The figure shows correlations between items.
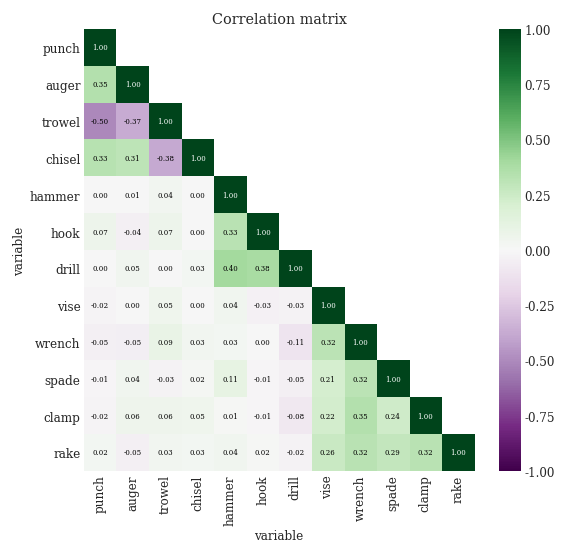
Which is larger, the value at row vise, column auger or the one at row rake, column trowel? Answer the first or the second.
the second
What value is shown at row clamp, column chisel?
0.05
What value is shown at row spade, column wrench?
0.32
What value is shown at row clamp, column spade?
0.24
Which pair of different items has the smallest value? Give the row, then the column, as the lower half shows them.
trowel, punch
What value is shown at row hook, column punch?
0.07
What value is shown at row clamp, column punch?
-0.02
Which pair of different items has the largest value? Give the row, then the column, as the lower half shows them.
drill, hammer
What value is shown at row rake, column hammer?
0.04
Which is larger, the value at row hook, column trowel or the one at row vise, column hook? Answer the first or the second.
the first
